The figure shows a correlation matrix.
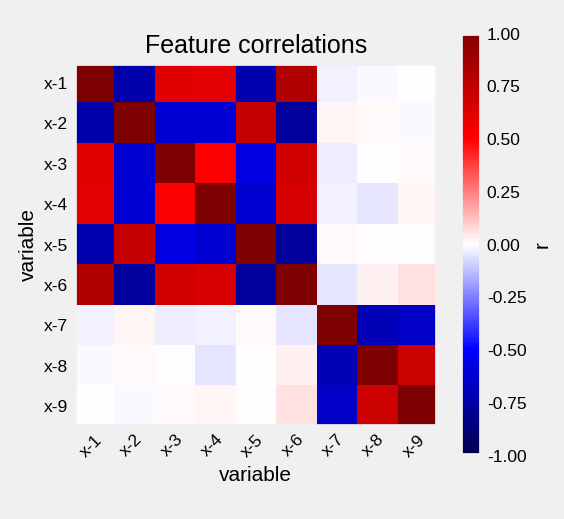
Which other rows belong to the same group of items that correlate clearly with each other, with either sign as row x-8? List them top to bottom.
x-7, x-9
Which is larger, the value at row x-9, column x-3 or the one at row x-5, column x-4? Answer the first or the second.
the first
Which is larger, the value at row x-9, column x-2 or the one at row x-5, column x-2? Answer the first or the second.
the second
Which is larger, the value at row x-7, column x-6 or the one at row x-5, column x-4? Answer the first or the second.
the first
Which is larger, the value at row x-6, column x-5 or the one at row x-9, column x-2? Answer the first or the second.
the second
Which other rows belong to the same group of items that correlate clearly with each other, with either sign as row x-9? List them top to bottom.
x-7, x-8
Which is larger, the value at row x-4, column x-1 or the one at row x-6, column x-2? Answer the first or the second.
the first
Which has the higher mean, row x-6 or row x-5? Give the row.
x-6
